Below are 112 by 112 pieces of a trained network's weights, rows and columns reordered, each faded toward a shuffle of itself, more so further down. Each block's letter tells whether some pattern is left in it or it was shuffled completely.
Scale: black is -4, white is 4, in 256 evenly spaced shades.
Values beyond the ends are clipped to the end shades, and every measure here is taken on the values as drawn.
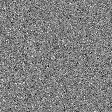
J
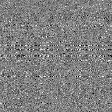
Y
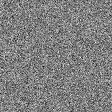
J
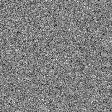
J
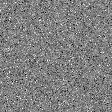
J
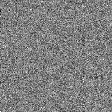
Y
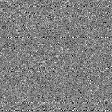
Y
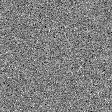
J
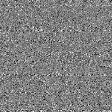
Y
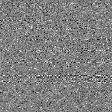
Y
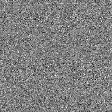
Y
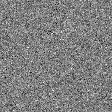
Y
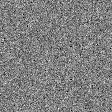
J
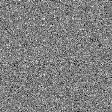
Y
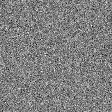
Y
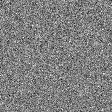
J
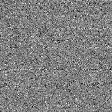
Y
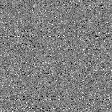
Y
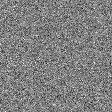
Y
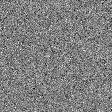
J
